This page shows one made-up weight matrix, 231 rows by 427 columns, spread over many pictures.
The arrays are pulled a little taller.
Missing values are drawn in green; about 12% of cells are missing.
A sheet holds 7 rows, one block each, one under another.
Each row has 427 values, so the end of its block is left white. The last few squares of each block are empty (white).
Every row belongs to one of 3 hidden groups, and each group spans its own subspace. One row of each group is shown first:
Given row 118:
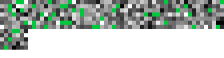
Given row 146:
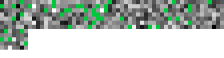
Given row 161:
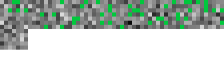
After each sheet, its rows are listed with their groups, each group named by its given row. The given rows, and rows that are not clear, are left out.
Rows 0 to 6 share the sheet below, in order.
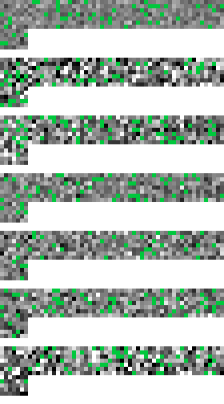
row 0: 161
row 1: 161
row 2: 161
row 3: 161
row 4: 161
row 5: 161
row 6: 118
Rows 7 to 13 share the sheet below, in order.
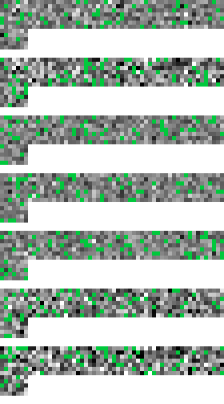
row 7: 118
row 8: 118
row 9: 146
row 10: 146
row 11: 146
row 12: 146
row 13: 118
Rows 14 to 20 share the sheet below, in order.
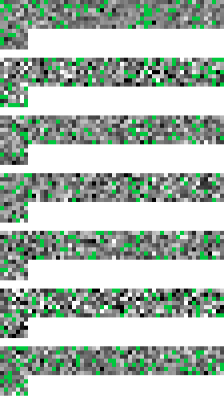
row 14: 146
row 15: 161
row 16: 118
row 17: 146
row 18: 146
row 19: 118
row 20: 118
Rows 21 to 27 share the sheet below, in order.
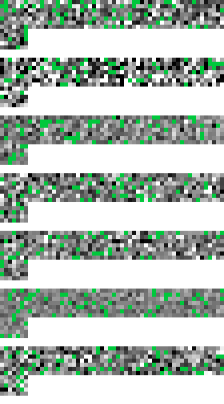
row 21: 161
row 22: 118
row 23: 161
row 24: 146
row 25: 118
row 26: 118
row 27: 161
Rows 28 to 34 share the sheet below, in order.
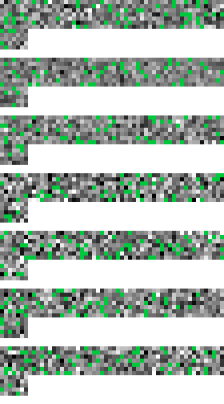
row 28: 161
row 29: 146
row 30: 118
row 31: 146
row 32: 161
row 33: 161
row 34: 146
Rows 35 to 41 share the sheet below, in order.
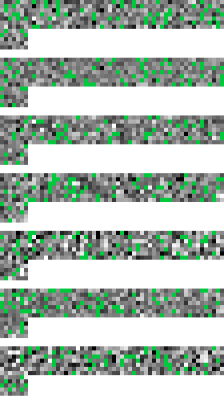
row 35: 146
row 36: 146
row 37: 146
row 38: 118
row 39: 161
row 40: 118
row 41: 146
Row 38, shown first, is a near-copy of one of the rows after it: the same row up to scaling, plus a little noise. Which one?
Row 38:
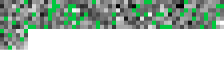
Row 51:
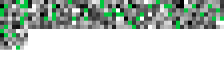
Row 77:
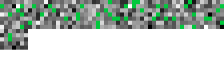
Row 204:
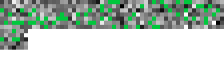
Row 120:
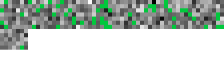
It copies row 51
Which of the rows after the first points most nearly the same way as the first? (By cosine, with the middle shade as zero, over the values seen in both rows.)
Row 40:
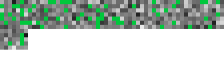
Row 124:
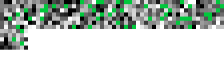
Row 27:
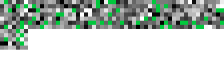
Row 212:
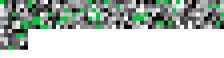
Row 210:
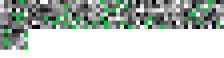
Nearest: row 210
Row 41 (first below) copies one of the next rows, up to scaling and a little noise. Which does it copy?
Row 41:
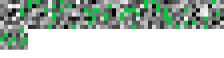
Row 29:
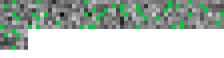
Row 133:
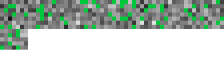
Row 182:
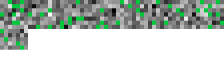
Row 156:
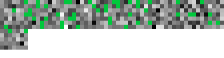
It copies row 182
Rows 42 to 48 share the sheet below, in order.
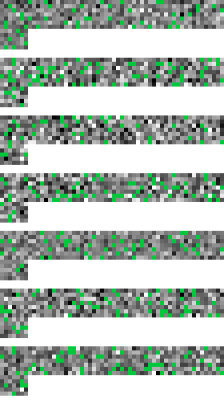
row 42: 161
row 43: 146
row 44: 146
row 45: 161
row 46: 161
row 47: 146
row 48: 146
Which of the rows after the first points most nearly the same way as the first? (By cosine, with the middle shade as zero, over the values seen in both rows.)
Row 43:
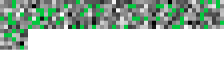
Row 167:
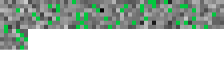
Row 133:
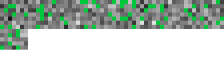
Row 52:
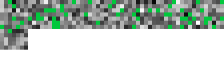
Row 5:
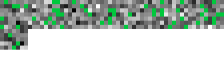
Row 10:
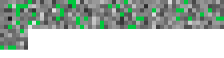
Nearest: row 167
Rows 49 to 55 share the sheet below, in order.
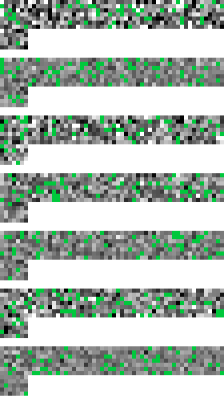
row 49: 118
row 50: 146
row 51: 118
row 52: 118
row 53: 118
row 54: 146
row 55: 146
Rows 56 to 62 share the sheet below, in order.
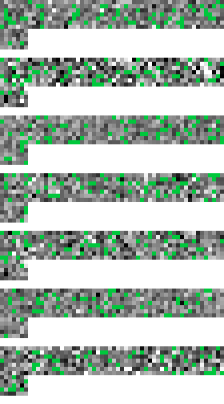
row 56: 146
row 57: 146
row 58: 161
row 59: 118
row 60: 146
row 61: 161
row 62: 161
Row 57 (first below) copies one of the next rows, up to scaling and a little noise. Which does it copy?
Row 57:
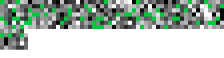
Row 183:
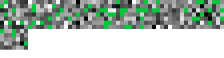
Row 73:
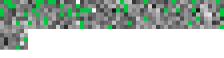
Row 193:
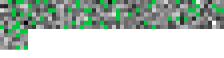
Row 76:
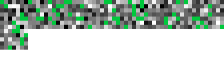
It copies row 73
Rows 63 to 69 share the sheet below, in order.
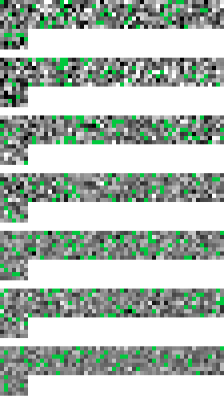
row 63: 161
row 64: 161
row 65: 146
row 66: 146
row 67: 146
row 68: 161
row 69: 161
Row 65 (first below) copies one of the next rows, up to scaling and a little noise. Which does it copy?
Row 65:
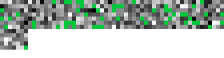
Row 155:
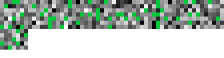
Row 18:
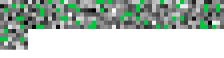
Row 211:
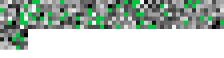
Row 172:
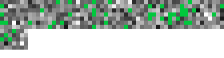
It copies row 18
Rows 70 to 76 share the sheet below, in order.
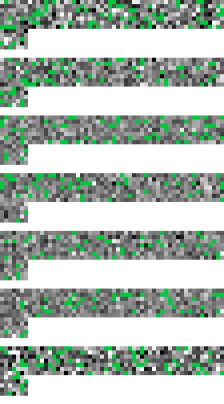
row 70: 146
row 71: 118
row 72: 161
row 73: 146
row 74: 118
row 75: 118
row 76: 146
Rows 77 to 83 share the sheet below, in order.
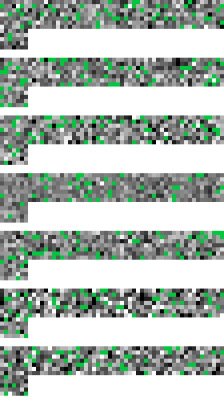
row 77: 118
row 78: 118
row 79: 146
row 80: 146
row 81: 118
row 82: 118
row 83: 146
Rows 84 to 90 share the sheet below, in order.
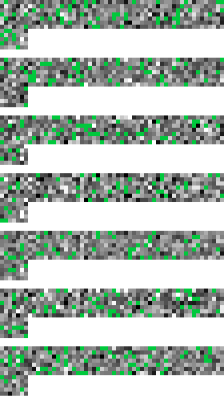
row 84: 161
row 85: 161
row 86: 146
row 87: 161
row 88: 161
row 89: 161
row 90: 146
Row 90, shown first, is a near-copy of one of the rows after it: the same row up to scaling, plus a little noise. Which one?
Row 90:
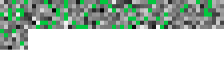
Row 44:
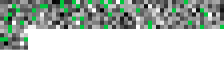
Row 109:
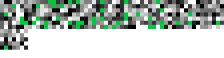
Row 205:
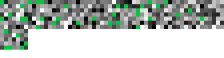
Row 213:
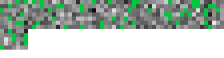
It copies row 205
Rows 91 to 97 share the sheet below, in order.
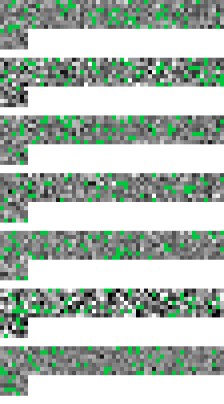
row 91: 161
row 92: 161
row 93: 161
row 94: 146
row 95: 161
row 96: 146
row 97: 146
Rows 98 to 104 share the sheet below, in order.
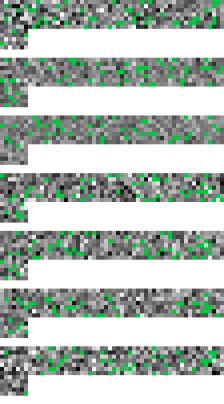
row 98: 146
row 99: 146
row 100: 161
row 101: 146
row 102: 161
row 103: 118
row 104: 146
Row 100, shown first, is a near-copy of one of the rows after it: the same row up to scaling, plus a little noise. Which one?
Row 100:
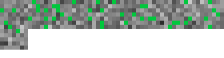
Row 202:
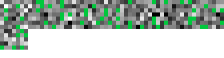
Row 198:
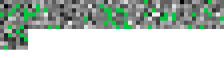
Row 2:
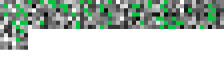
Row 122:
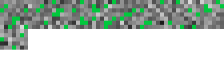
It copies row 122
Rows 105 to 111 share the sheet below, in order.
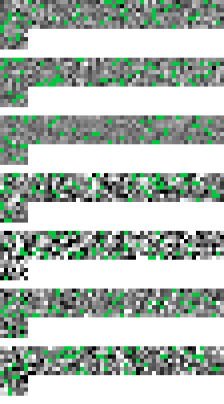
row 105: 118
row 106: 161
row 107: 118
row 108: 118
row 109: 146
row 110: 161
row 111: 146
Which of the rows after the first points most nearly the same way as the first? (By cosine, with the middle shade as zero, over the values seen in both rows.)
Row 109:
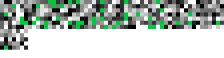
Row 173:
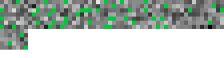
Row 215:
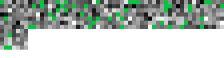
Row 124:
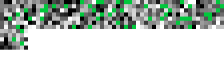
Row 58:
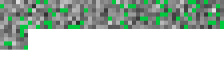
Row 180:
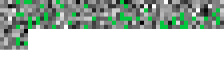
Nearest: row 124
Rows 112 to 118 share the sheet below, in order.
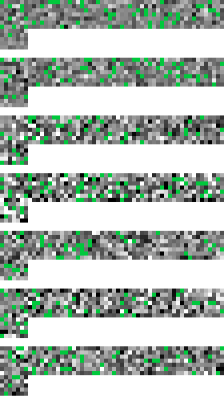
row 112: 146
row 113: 146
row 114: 161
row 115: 161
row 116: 118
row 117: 161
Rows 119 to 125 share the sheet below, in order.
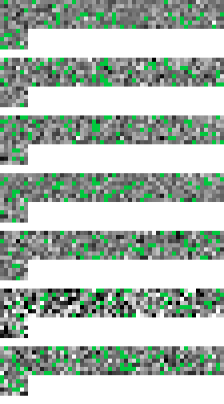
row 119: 146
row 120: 118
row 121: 161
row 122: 161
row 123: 118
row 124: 146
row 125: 161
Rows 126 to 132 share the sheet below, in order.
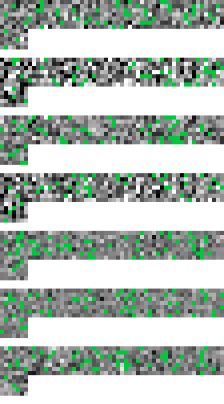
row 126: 161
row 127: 161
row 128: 118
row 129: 161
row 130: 146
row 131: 146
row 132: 146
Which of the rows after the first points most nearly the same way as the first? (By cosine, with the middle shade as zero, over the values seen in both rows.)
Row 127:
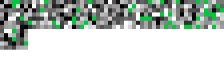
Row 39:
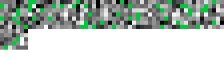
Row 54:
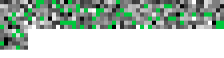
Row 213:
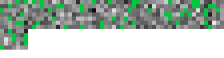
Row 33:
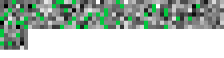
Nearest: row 33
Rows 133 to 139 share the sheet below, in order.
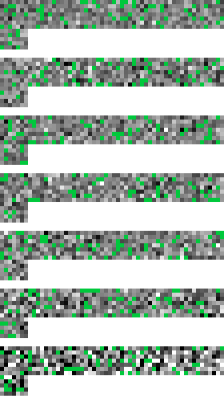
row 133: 146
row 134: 161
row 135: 161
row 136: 146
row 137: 161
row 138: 161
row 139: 161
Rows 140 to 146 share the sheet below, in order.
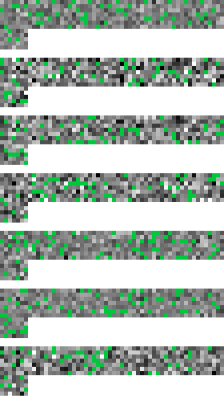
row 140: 118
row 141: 118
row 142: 118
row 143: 161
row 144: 146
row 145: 118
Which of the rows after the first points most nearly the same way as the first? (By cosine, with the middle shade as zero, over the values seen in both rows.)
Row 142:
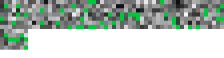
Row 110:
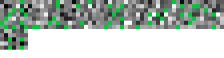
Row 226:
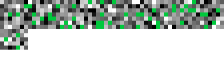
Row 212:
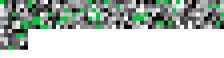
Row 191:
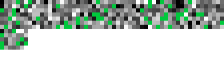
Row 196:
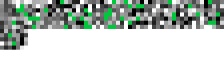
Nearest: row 191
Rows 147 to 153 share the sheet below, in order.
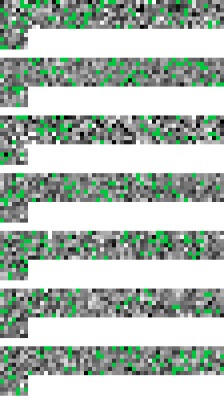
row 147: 118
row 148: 161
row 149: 146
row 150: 118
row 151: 146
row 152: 118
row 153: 161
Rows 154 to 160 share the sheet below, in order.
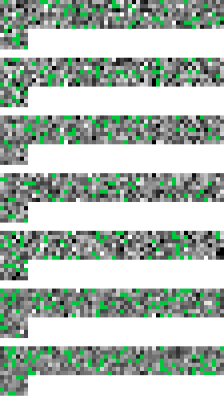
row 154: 118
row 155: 146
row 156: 146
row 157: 118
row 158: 118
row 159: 146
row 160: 118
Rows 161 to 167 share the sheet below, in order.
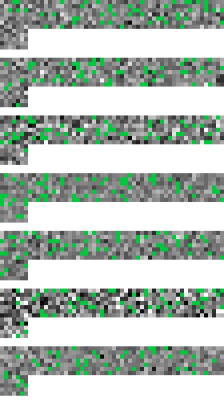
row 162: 118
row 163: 161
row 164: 118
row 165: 118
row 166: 118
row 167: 146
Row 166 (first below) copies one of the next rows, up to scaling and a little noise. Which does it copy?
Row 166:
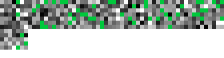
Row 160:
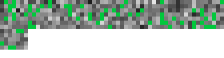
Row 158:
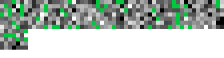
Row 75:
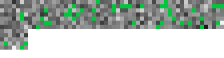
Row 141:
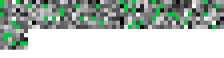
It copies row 75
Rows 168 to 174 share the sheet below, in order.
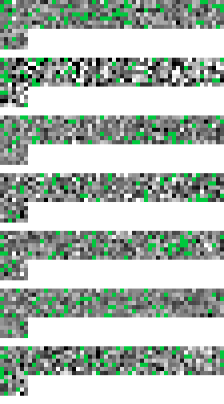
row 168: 118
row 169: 161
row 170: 161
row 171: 161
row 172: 146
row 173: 161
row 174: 161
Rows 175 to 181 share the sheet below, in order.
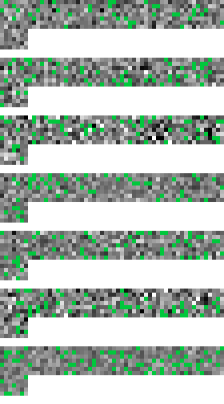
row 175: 146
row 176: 118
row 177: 146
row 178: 161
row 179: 118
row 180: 146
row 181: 118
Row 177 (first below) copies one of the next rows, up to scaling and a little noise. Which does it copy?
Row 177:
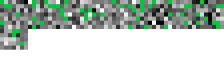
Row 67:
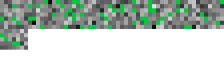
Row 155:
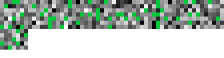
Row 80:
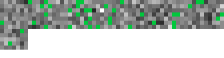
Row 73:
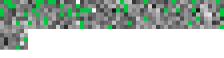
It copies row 80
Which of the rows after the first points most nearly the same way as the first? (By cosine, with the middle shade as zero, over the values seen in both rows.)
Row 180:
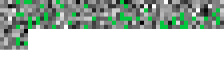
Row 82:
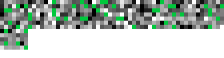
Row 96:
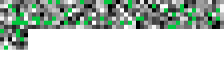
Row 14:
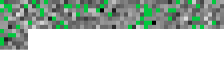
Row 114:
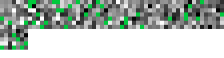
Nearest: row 96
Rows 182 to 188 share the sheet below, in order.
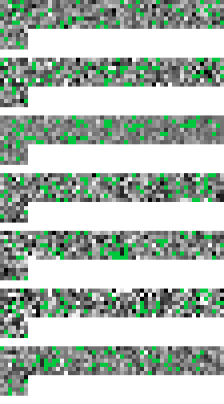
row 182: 146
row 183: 146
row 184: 161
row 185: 118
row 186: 146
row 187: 146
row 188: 146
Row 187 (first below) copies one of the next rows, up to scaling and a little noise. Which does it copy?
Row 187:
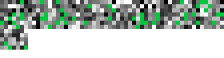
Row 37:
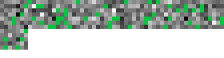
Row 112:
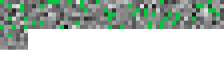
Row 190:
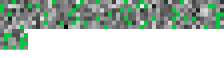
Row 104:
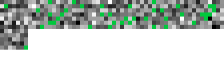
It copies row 190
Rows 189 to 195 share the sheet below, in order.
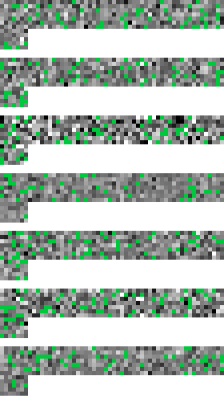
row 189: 161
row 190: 146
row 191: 118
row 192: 146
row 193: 146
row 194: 118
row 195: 118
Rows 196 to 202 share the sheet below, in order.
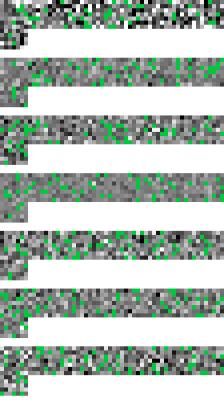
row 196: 161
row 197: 118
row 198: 161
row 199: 146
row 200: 118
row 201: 161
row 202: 161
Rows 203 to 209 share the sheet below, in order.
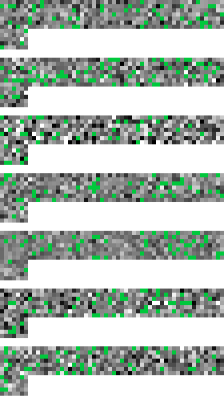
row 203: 161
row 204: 118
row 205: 146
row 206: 161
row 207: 146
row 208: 161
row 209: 161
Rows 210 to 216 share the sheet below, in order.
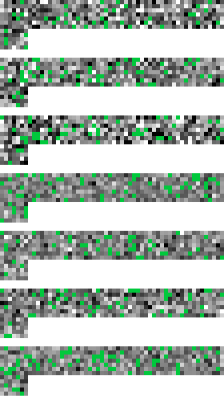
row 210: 118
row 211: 146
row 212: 118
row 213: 146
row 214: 161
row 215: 118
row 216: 146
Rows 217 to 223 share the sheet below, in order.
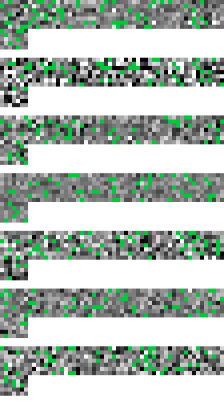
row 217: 146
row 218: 118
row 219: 161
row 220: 118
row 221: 118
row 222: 161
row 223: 146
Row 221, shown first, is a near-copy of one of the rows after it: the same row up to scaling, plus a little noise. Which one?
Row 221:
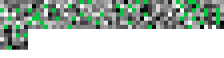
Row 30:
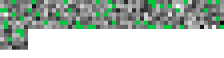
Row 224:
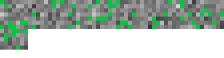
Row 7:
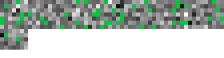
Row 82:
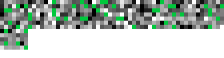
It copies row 30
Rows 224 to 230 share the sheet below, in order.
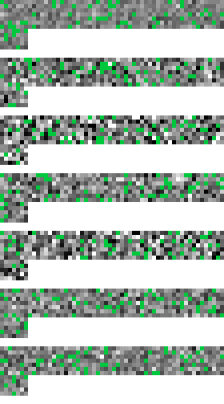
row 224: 118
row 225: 146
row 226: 146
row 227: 118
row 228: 146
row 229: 118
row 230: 146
